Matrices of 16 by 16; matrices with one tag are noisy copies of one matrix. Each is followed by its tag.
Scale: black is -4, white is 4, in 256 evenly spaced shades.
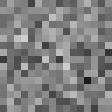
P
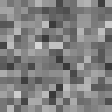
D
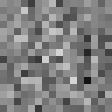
P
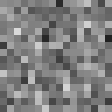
D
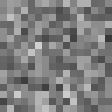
D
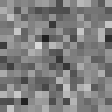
D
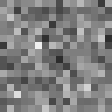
D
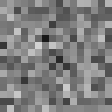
D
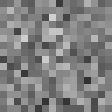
P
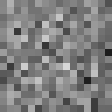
P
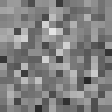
P
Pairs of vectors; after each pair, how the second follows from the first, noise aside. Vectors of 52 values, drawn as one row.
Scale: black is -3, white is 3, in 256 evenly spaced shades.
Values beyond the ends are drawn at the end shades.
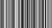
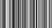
wrapped around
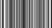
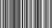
shuffled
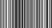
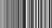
shuffled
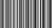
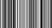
shuffled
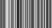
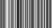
copied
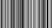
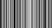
shuffled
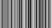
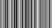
wrapped around
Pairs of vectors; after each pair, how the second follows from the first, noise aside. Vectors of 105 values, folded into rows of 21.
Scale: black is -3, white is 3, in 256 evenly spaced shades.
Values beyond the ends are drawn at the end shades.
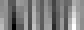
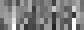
sign-scrambled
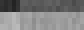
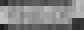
wrapped around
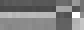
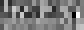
sign-scrambled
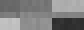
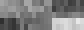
negated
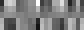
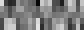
negated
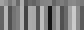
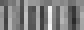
negated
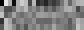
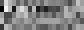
wrapped around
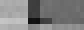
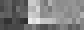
negated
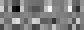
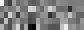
wrapped around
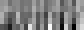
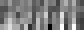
negated
